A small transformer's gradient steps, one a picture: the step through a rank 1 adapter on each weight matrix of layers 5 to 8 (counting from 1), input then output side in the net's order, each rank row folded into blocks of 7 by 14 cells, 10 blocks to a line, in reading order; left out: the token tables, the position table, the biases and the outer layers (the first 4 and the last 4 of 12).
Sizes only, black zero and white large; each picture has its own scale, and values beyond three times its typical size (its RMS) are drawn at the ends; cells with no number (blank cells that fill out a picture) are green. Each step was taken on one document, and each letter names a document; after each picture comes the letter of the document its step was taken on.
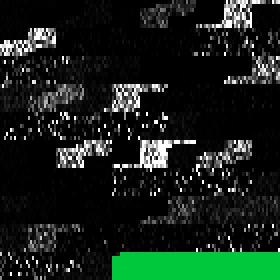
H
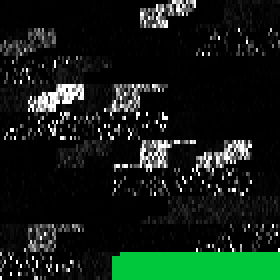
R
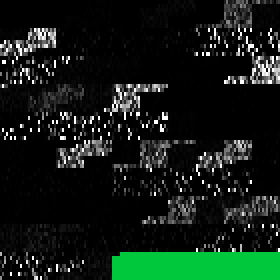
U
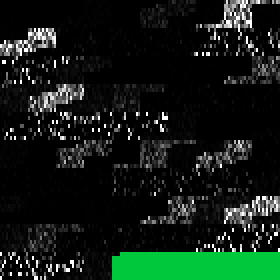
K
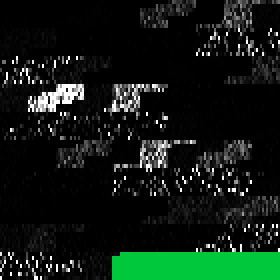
R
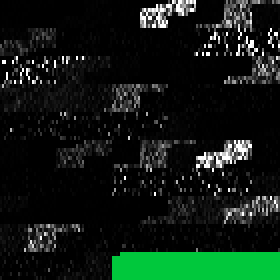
H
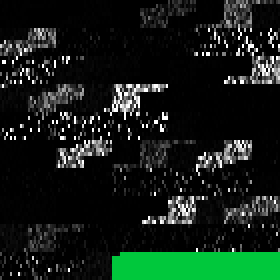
U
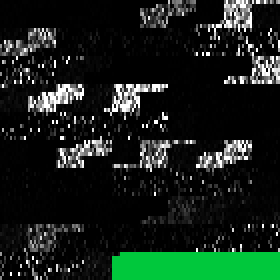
U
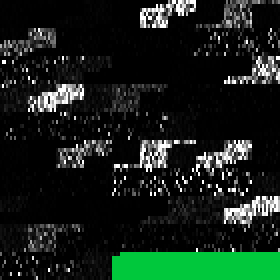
H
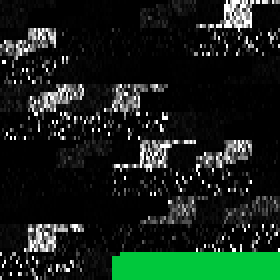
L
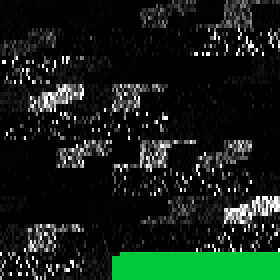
K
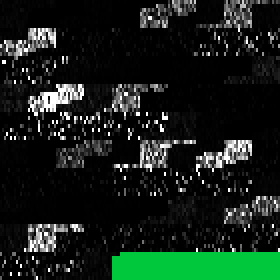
L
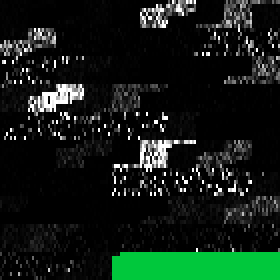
H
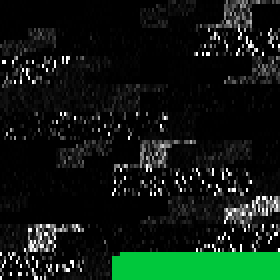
K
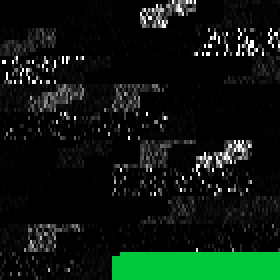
H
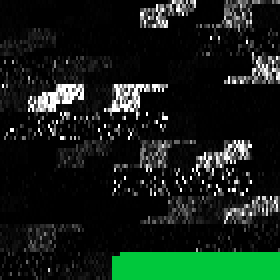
R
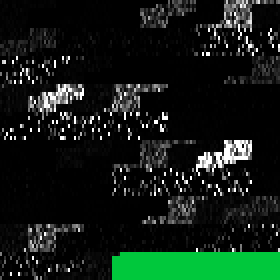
U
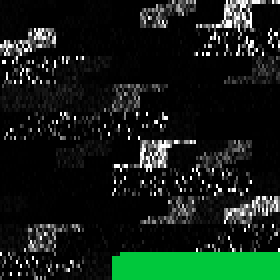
H
